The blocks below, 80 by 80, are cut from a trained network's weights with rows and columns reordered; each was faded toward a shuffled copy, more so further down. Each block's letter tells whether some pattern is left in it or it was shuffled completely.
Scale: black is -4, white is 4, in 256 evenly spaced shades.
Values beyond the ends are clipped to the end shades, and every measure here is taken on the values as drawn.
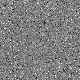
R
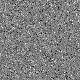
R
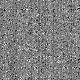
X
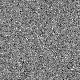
R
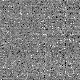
X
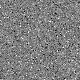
R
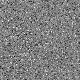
R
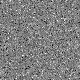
R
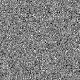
X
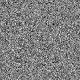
X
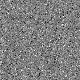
R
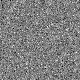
R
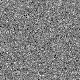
X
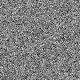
R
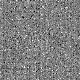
X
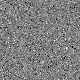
R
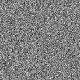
X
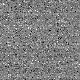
X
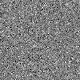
X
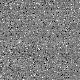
X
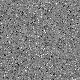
R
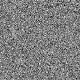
X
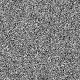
R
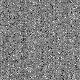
X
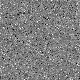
R
